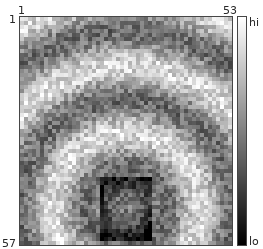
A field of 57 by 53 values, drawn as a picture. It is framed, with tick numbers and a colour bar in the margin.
The histogram is bell-shaped. Rings spread out from the bottom middle. On average the colour sits 60% of the way up the scale. In the bottom middle lies a patch that is lower than the rest. The ninth with the lowest average is the bottom middle.
